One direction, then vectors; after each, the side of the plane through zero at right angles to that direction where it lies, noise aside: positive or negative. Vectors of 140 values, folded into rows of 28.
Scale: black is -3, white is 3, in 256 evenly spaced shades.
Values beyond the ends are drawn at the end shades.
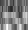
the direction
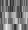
positive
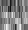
positive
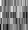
negative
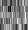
positive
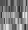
positive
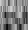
negative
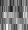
positive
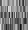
negative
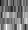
positive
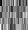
positive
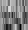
negative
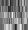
positive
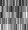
positive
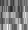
positive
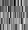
positive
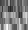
positive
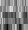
negative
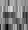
negative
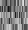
positive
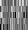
negative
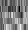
positive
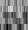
negative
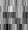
negative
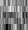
negative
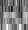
positive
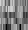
negative
